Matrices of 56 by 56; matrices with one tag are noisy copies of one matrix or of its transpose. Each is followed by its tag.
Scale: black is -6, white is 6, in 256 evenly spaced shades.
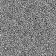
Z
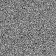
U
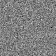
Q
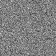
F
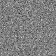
Q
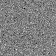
U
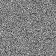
F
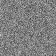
Z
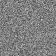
Q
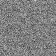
Z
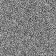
Z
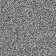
Q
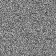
F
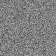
U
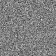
Q
